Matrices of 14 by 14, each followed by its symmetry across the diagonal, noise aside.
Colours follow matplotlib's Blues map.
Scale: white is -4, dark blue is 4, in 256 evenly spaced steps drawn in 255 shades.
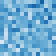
antisymmetric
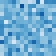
antisymmetric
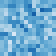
antisymmetric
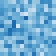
antisymmetric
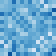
symmetric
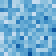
symmetric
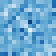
symmetric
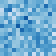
symmetric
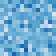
antisymmetric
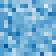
antisymmetric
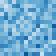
symmetric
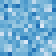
symmetric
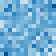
symmetric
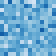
antisymmetric
